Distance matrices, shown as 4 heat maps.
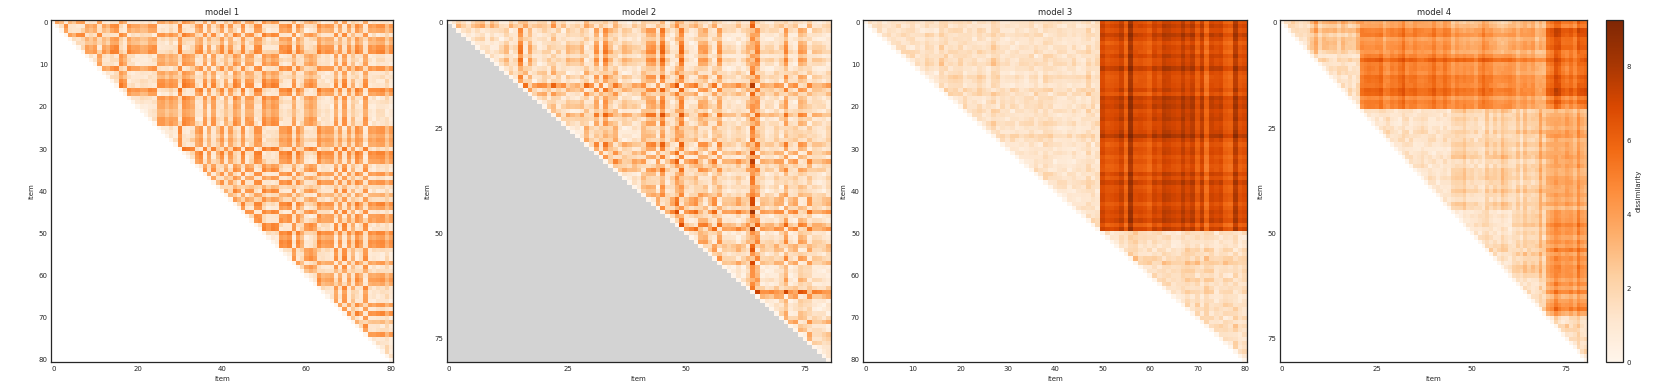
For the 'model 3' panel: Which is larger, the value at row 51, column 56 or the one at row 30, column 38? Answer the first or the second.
the first
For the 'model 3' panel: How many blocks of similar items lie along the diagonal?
2
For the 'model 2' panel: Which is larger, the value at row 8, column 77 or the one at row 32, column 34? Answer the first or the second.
the second
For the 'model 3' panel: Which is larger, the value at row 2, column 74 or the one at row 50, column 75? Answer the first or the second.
the first
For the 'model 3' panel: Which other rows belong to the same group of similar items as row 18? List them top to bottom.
0, 1, 2, 3, 4, 5, 6, 7, 8, 9, 10, 11, 12, 13, 14, 15, 16, 17, 19, 20, 21, 22, 23, 24, 25, 26, 27, 28, 29, 30, 31, 32, 33, 34, 35, 36, 37, 38, 39, 40, 41, 42, 43, 44, 45, 46, 47, 48, 49
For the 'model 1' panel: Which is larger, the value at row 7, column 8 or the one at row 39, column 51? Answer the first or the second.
the first
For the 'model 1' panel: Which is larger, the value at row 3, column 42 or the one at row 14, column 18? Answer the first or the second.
the first
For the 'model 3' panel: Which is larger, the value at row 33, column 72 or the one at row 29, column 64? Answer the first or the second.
the second
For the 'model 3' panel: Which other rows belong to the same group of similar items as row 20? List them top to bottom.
0, 1, 2, 3, 4, 5, 6, 7, 8, 9, 10, 11, 12, 13, 14, 15, 16, 17, 18, 19, 21, 22, 23, 24, 25, 26, 27, 28, 29, 30, 31, 32, 33, 34, 35, 36, 37, 38, 39, 40, 41, 42, 43, 44, 45, 46, 47, 48, 49
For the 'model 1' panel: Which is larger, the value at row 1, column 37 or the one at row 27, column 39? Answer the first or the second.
the first
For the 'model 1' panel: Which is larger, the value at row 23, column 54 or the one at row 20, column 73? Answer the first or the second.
the first
